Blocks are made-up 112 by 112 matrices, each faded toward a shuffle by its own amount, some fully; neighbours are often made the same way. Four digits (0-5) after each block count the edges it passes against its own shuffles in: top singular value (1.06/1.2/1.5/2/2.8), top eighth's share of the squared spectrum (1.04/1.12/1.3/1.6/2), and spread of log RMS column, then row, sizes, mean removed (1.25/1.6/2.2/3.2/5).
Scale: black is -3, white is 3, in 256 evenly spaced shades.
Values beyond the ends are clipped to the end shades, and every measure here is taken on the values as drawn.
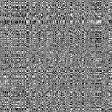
5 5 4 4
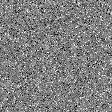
0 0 0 0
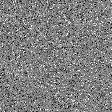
2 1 0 0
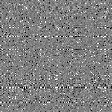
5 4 2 3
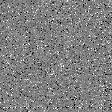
3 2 1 1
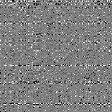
5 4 2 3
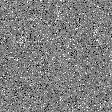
2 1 0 0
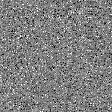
3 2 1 1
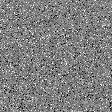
1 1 0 0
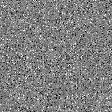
3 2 0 1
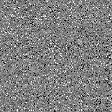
4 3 2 2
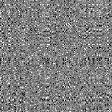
5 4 3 3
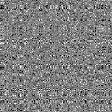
5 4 3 3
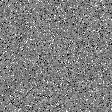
0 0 0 0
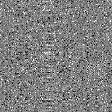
4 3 1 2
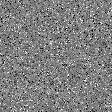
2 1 0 0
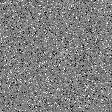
1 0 0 0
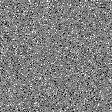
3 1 0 0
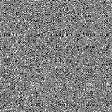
4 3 2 2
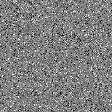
4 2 1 1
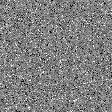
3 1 0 0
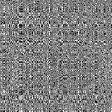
5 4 3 3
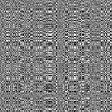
5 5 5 4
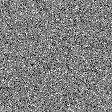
0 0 0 0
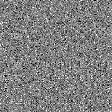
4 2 1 1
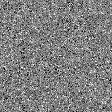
3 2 1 0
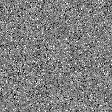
3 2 0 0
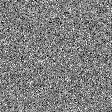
0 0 0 0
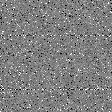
4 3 0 2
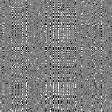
5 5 4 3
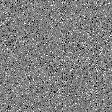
3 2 1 0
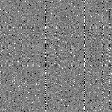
5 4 3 2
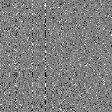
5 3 2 1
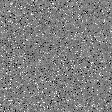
2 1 0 0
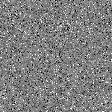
3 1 0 0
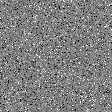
0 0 0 0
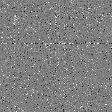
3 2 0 1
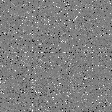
2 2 1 1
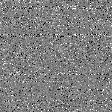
1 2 0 3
